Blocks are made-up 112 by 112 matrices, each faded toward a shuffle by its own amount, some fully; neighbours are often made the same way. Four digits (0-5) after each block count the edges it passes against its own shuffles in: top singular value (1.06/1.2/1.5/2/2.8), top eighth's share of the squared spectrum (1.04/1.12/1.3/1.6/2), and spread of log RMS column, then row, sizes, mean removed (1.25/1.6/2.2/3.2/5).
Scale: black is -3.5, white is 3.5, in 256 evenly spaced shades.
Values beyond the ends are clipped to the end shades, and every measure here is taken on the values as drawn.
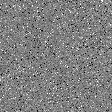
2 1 0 0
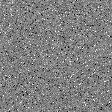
1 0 0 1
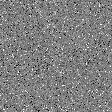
0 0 0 0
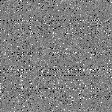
2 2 2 3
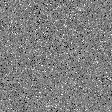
0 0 0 0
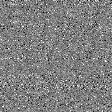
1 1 0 3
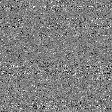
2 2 0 3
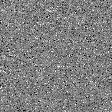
0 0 0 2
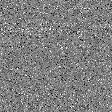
1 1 0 2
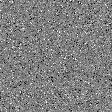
0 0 0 0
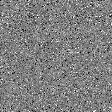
0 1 0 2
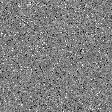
0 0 0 1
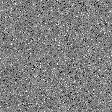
0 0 0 0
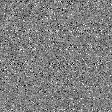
1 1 0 2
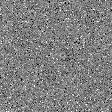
0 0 0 1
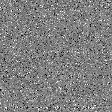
2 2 0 1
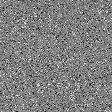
2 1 0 1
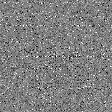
3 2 0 2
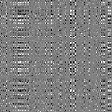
5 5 4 4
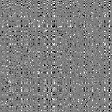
5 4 3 3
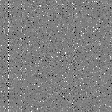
4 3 2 1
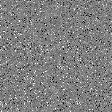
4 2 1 1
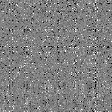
4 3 2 2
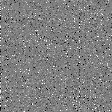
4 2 2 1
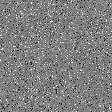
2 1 0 0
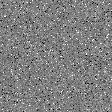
0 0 1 0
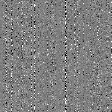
3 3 4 0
